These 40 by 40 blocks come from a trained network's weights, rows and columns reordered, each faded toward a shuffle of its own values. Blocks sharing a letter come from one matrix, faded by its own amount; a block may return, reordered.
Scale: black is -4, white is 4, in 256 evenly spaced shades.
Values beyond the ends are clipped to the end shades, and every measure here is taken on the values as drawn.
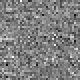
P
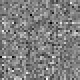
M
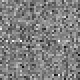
M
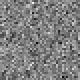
P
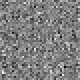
M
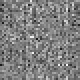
M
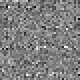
M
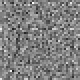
M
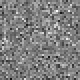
P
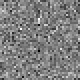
P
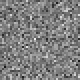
P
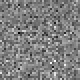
P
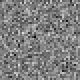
P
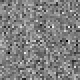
M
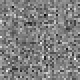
M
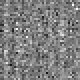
M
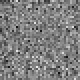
M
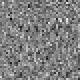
P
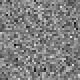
P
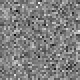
P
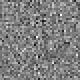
P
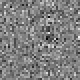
P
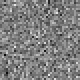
P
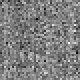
M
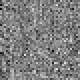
M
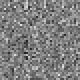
P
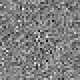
P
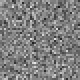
P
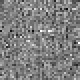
M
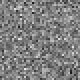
P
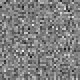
P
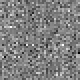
M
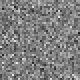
P
